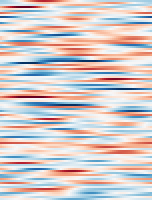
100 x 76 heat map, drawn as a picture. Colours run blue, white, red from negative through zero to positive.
The values follow a bell shape. On average the colour sits 50% of the way up the scale. Streaks run across, left to right. There is no overall slope.
